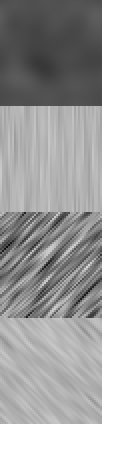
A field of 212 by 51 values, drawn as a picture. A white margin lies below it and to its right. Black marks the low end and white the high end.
It is made of 4 by 1 panels. Panel 1,1: low, smooth, faint in contrast. Panel 2,1: high, streaked downward, faint in contrast. Panel 3,1: middling, slanting up to the right, strong in contrast. Panel 4,1: high, slanting down to the right, faint in contrast.
